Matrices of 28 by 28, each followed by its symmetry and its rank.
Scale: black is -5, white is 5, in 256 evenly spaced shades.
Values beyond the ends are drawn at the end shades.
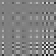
symmetric, rank one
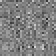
neither, rank five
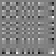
symmetric, rank one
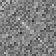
symmetric, full rank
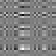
neither, rank one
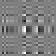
neither, rank one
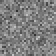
symmetric, full rank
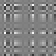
symmetric, rank one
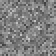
symmetric, full rank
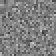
antisymmetric, full rank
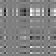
neither, rank one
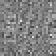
neither, rank five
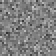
antisymmetric, full rank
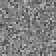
antisymmetric, full rank
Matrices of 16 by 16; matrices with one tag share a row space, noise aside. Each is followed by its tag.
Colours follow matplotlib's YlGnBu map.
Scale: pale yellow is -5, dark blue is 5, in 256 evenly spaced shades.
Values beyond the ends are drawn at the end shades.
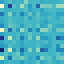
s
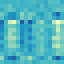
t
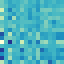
s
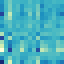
s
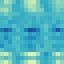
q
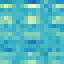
q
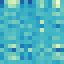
t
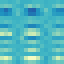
q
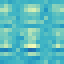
q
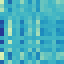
s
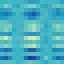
q
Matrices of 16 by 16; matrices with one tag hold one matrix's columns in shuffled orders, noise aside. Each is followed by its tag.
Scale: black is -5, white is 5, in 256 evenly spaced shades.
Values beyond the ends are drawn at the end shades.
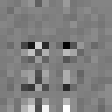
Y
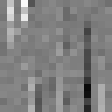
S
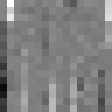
S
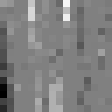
S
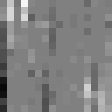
S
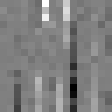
S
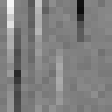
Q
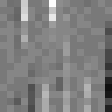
S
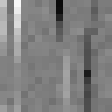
Q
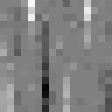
S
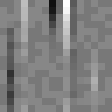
Q
